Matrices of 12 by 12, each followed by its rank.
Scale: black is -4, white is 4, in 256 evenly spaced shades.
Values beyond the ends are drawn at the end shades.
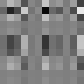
one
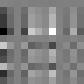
one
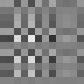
one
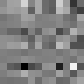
two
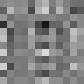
two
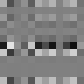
one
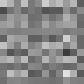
two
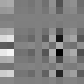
one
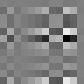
one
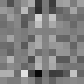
two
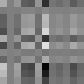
one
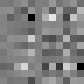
two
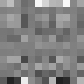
two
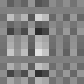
one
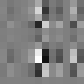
one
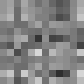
two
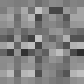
two
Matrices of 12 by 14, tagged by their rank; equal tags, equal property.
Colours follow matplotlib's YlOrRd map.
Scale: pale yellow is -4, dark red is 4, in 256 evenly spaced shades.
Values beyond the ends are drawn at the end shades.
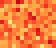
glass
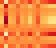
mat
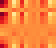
mat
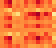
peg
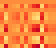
mat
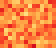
glass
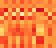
peg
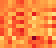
peg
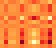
mat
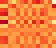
peg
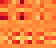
peg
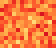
glass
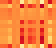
mat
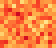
glass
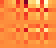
mat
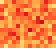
glass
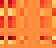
mat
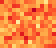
glass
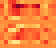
peg
